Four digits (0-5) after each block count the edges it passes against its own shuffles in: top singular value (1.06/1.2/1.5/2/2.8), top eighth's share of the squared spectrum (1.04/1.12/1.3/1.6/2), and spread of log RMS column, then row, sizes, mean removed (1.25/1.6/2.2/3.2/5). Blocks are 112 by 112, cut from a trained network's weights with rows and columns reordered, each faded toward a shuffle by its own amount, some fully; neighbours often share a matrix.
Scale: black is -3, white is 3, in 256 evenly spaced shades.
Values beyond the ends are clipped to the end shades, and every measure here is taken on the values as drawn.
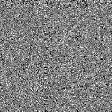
3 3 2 2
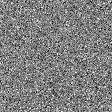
0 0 0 0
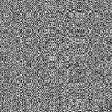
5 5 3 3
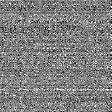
3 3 3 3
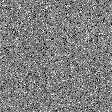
1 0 0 0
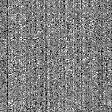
4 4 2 3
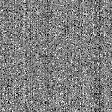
3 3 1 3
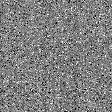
0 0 0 0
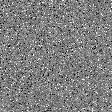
0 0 0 0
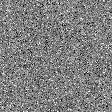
0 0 0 0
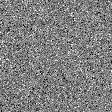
0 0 0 0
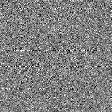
3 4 2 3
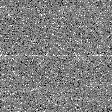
2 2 1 1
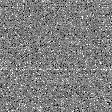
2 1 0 0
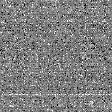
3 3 2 2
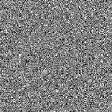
3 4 2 2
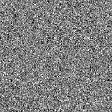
3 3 2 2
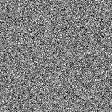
3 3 0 1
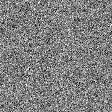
1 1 0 0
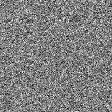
3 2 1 0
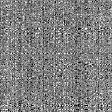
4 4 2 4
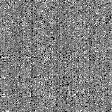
3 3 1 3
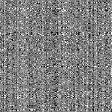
4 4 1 4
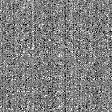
3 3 1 3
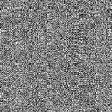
4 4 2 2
